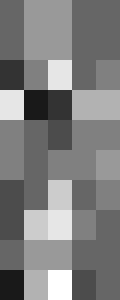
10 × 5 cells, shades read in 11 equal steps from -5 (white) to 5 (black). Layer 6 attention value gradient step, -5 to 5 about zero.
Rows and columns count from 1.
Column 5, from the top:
1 1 0 -2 0 -1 0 1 1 1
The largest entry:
4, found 2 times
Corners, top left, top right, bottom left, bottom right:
1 1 4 1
